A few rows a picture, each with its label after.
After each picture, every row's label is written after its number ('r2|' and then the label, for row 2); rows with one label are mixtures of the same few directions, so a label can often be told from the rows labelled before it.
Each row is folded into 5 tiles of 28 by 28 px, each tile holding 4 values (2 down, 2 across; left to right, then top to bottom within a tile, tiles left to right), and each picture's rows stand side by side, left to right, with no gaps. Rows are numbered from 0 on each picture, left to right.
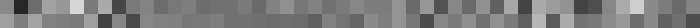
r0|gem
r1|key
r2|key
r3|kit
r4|gem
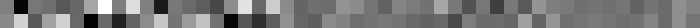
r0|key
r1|key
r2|gem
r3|gem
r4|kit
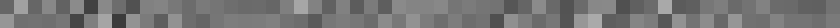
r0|kit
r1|key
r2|gem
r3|kit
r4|gem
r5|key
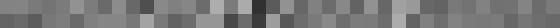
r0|key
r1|kit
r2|kit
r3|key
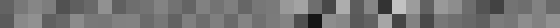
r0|gem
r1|gem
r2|gem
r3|gem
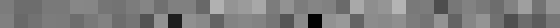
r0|gem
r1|key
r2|key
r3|key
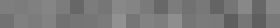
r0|kit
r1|key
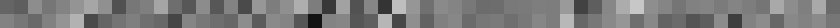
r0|kit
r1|gem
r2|gem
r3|gem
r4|gem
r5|key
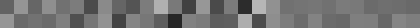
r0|kit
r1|gem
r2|key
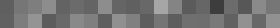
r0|gem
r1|gem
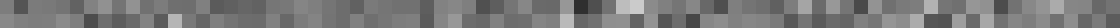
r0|key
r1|key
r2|gem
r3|gem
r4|gem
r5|key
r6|kit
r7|gem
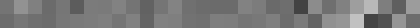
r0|gem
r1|gem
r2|kit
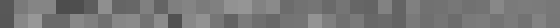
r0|gem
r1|key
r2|key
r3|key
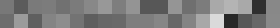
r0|key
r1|kit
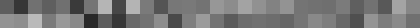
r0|key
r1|key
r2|kit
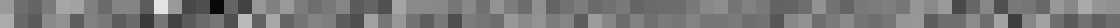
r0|gem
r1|gem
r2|kit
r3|key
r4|key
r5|kit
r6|kit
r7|key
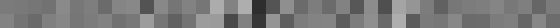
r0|gem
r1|kit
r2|kit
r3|gem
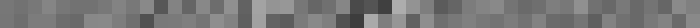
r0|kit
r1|kit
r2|kit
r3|gem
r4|gem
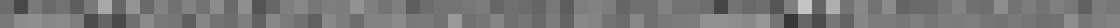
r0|key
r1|kit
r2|key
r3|key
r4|gem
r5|key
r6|gem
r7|key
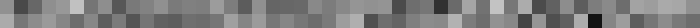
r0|gem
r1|key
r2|kit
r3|gem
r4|key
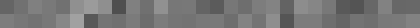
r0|kit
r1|gem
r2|gem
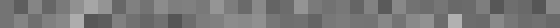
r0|kit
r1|key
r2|gem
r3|key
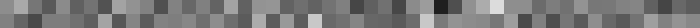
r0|gem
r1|kit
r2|key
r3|gem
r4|key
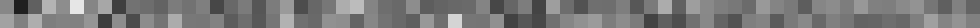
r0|gem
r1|key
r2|gem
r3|key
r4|key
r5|gem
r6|key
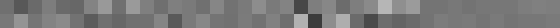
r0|key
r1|key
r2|key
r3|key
